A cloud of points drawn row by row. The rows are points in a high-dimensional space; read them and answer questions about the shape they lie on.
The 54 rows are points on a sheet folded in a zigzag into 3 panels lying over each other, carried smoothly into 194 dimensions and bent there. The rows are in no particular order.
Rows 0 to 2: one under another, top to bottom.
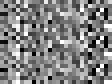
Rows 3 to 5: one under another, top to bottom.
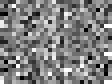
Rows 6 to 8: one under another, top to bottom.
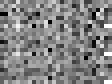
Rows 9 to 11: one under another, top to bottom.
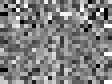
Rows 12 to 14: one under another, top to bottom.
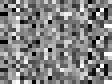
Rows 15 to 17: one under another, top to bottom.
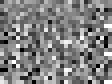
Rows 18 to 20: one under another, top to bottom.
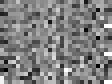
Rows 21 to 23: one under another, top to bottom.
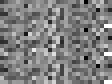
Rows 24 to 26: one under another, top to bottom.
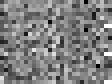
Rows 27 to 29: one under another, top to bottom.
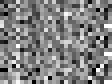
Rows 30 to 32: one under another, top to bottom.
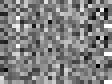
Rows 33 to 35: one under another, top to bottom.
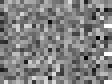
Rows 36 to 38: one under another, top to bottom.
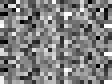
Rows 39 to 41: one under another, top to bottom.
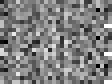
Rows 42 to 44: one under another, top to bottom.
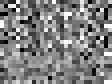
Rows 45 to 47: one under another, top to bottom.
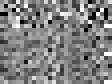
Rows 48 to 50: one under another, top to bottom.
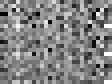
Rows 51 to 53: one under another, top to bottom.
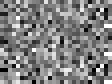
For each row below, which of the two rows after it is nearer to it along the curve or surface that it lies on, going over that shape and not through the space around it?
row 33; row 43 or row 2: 43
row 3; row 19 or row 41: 19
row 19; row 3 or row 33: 3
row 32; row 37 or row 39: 37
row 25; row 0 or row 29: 29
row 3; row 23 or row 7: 23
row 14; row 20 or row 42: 42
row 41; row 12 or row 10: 12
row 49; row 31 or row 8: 8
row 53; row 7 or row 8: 7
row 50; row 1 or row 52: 1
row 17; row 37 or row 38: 37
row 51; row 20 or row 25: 20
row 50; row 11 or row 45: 45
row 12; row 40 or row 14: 14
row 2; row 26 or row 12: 12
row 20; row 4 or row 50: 4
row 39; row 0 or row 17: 0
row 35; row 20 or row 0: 20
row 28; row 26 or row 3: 26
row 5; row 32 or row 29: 32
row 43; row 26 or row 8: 26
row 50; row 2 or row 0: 0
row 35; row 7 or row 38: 7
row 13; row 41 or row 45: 45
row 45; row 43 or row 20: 43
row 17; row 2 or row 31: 2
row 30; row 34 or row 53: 34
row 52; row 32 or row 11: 11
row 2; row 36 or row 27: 36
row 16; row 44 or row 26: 26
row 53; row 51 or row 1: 1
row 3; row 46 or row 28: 46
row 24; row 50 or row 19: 19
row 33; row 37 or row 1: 1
